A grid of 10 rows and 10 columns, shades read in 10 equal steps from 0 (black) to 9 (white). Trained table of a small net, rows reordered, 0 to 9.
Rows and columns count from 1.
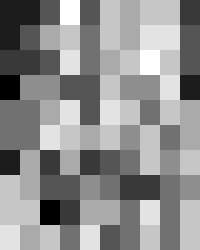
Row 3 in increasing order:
2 2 3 3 4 6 7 7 8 9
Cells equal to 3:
13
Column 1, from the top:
1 1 2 0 4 4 1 7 7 8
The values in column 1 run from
0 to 8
